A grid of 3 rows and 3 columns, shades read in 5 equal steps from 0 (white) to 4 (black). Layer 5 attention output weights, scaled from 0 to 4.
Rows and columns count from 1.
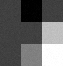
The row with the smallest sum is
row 3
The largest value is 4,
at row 1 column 2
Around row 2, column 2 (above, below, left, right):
4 2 3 1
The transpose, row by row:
3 3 3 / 4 3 2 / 3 1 0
